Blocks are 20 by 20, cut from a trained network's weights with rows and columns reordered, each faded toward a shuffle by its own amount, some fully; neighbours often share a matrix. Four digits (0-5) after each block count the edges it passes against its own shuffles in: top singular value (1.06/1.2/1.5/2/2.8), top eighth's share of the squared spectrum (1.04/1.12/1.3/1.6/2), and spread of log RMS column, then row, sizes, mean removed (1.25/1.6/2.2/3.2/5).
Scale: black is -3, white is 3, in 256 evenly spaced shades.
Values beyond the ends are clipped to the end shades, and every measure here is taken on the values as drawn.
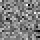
0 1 0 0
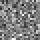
0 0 0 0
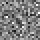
1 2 0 1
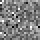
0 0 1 0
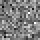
0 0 0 0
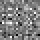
3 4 0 2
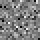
1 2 0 1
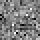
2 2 0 1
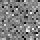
1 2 0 0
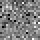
1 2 0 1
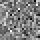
1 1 1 0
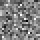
0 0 0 0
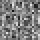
2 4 1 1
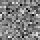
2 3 0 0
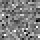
0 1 0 0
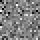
0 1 0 0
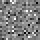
1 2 0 1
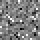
0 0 1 0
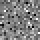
0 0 0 0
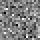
2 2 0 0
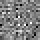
2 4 0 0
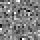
0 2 0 0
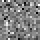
1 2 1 0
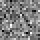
1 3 0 0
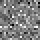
1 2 0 1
